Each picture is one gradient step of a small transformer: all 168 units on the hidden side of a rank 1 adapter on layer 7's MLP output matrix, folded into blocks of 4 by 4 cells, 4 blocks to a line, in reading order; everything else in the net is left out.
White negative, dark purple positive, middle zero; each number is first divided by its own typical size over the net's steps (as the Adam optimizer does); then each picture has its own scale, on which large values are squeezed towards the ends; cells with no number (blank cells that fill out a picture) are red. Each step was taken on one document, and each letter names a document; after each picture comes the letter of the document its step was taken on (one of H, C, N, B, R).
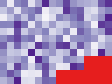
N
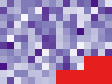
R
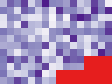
N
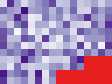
N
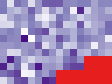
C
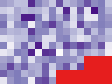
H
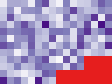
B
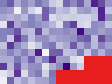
R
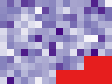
H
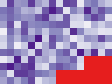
H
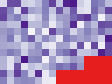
B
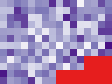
R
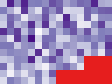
R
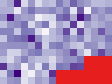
C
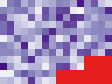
B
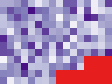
H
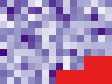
H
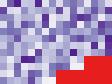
B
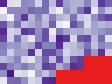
N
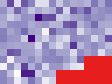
C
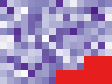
R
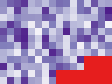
B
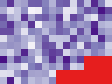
H
